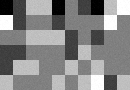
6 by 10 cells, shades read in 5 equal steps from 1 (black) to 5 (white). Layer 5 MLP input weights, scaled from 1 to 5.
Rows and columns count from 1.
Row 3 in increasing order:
2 2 3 3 3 3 3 4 4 4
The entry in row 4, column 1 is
2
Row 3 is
3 3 4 4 4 2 3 2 3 3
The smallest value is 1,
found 3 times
